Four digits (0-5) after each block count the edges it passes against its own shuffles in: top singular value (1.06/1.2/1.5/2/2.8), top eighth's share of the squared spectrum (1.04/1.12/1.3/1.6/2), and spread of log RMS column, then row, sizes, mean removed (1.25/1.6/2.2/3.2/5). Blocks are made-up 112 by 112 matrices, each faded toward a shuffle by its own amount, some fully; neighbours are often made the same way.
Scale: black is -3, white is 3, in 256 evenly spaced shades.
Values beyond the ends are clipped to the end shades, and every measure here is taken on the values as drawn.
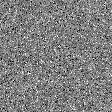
0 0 0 0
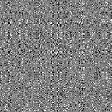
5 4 3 3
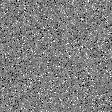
0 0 0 0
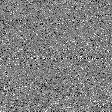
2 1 0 2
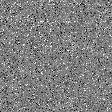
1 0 0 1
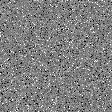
0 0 0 0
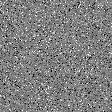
0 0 0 0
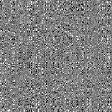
4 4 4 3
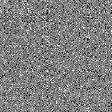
4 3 3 1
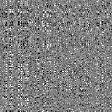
4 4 3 2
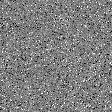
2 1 0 0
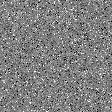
1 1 0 0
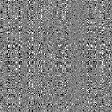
4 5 4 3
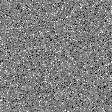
2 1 0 0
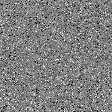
2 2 1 0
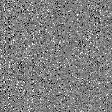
3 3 2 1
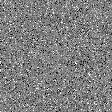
2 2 0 0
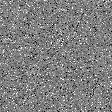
1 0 0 0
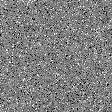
0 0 0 0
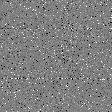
3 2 0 1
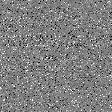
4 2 1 2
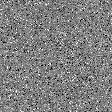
0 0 0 1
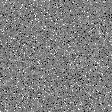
0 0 0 0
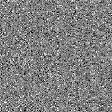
4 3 2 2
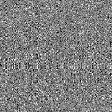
4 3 2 2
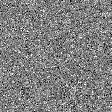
3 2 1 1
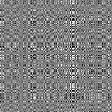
5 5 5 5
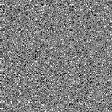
4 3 2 2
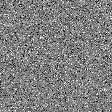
1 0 0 0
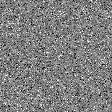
2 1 0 0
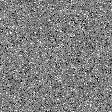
3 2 0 0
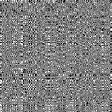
5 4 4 3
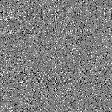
4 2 1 1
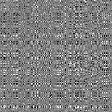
5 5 4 4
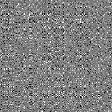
5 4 3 3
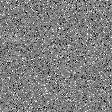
3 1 0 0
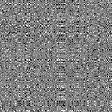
5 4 3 3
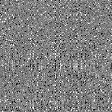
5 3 3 2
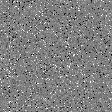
3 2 1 0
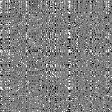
5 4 3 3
